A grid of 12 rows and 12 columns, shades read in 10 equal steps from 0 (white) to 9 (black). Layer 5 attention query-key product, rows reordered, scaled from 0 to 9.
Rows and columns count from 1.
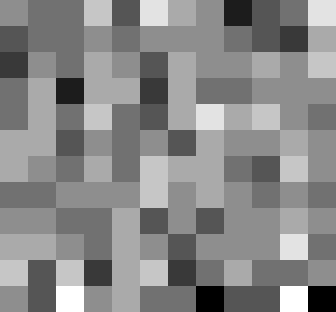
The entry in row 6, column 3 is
6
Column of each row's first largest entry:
9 11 1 3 6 3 10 1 6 7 4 8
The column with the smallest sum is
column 11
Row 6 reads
3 3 6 4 5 4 6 3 4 4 3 4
